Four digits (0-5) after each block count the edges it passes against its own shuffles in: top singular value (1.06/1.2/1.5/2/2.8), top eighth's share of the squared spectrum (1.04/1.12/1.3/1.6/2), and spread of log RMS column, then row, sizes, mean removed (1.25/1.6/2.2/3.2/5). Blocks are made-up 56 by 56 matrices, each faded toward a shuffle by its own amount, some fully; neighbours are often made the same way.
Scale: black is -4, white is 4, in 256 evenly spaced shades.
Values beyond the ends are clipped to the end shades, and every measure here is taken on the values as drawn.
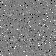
1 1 0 0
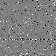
3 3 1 1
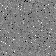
2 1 0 0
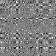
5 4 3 3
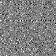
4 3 1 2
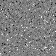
1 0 0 0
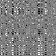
4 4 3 2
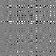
4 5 2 3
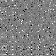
3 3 1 1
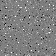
2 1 0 0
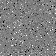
2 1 0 0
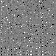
3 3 1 1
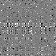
4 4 2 2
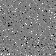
1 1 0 0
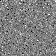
0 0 0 0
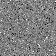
0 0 0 0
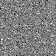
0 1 0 1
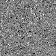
0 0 0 1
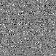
1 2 0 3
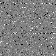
2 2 0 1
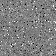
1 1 0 1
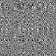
4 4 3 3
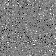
1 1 0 1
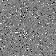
2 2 0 0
